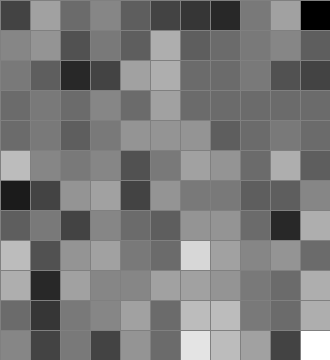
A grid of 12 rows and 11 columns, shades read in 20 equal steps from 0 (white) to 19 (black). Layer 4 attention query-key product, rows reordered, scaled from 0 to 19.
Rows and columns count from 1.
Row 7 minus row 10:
11 -2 1 -2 5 1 3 2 2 1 3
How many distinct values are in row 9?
8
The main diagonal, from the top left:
14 8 16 9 8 10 10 8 9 11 6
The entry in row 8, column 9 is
11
